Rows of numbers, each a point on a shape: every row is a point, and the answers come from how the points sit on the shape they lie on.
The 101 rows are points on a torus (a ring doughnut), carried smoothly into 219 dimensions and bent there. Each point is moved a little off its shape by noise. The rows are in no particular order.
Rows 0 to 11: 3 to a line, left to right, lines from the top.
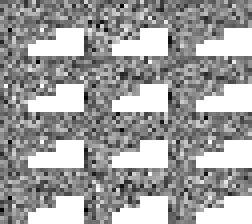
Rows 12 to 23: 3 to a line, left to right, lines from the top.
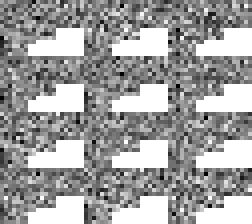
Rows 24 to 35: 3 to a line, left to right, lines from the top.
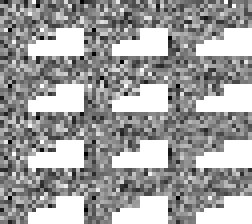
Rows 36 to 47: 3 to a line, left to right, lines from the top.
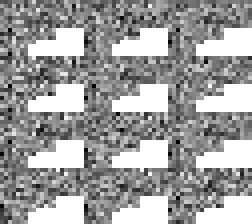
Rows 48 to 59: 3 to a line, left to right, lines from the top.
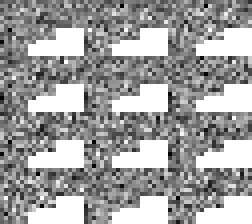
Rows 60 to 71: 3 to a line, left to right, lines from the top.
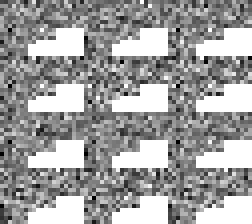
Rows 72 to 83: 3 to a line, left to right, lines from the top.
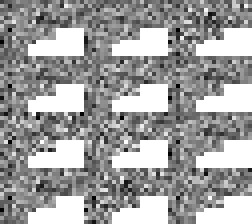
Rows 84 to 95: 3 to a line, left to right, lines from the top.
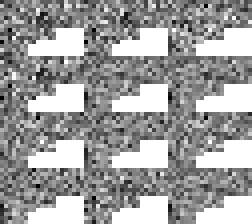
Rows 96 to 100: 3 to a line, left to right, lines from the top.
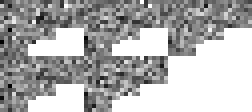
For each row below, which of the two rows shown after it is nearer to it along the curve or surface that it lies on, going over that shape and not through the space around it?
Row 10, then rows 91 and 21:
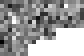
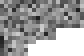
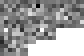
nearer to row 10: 91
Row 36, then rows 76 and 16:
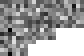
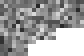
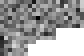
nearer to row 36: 76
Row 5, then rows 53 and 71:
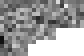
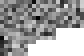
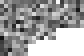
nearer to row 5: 71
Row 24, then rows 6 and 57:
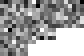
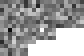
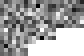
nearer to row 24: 57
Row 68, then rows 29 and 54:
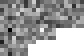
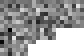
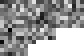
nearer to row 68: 29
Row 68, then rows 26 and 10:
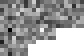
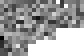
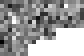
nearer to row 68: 10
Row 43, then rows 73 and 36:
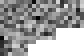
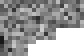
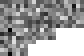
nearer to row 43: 73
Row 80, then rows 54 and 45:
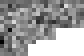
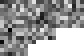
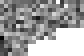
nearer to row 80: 45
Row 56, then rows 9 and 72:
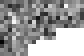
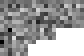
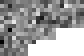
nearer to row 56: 9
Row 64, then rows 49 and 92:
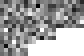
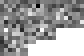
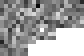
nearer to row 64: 49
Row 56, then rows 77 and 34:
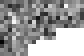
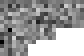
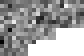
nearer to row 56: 77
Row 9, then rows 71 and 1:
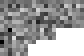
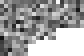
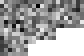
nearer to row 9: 71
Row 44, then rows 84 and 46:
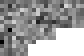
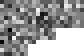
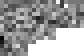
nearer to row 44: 46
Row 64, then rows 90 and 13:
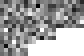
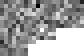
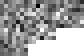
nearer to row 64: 13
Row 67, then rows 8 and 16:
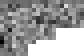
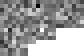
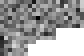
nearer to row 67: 16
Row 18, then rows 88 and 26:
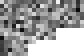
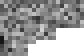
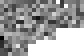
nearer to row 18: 26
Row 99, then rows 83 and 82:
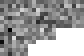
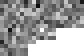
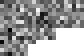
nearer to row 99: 83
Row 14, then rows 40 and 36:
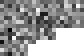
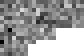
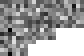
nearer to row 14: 36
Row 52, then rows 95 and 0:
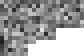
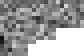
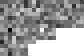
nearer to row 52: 95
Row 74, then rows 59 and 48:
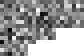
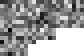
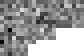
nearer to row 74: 59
